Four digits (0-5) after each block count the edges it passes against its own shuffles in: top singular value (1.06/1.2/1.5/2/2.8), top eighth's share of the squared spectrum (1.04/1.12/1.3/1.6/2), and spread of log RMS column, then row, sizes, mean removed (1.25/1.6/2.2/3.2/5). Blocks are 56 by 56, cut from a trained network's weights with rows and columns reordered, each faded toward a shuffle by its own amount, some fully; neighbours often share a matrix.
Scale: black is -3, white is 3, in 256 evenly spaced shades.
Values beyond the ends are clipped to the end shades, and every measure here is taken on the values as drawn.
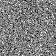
0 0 0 0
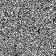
0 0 0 0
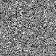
3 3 2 1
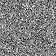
0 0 0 0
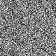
0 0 0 0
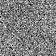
0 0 0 0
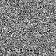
3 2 0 1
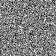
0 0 0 0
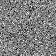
0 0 0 0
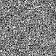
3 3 1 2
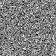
2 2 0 0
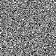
2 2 0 1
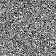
2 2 1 1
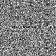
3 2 0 1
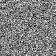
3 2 0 1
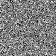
2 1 0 0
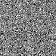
2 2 0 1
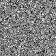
1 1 0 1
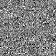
3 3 1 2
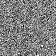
1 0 0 0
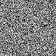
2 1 0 0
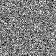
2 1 0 0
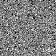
3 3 1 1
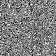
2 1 0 0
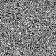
2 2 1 0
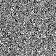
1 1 0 0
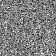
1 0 0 0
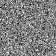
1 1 0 0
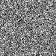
1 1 0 0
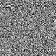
3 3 0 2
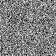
1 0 0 0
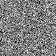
2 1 0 0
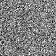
2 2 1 0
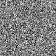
2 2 1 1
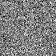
2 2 0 0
